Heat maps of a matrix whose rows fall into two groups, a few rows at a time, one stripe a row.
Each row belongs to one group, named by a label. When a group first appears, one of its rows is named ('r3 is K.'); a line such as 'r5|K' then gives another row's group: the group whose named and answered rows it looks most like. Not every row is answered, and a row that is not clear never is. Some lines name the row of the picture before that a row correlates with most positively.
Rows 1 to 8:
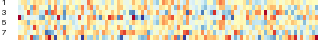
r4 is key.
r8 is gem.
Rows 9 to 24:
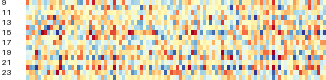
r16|key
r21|key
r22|key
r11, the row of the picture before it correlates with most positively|3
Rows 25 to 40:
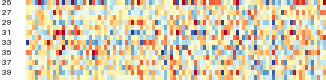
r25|gem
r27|gem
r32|gem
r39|gem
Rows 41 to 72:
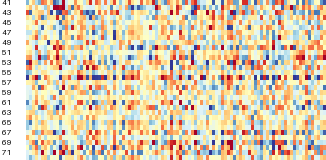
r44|gem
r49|key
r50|gem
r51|gem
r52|gem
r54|key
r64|key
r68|key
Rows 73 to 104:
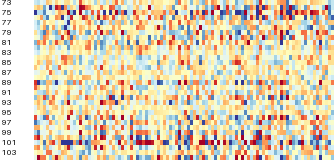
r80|gem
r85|gem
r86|key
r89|key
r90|key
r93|key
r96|key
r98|key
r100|key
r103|gem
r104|key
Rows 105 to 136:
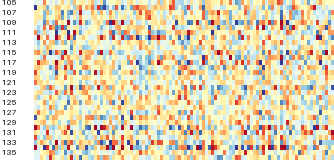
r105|gem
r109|key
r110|gem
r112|key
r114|gem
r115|gem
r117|key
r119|key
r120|gem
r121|key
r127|key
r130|key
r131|gem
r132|key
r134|key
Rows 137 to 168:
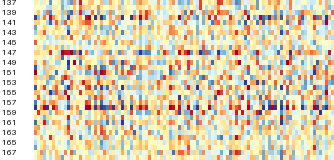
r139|gem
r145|key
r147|gem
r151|key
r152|gem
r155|gem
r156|key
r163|key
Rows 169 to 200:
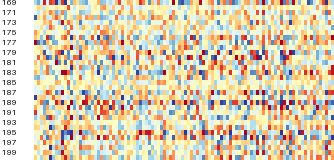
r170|key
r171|gem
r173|gem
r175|key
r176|gem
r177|key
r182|gem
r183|gem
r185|key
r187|gem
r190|key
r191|key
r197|gem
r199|gem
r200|gem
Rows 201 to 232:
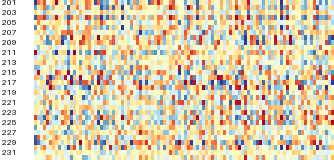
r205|key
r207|gem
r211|key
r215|key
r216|gem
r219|key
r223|gem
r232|gem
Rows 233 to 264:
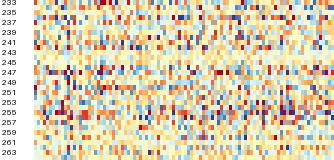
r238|gem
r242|key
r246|key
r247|gem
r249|key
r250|key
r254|gem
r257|gem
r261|key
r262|key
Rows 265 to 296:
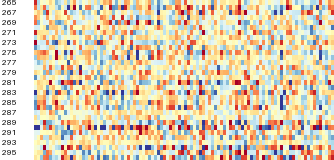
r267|gem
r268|key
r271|key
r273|key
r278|gem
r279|gem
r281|gem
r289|gem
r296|gem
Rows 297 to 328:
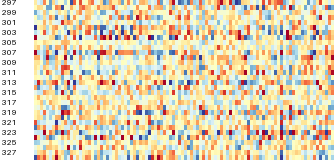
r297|gem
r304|key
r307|key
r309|gem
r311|gem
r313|key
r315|gem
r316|key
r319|gem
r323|gem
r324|key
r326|key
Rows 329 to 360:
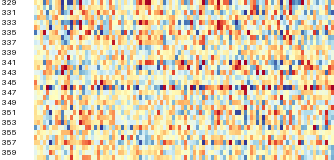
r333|gem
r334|gem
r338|gem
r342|gem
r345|key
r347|gem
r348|gem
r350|gem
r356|key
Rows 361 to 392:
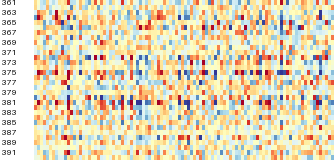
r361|key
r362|gem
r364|key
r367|key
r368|gem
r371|gem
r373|key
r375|key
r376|key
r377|gem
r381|key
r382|key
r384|key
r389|key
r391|key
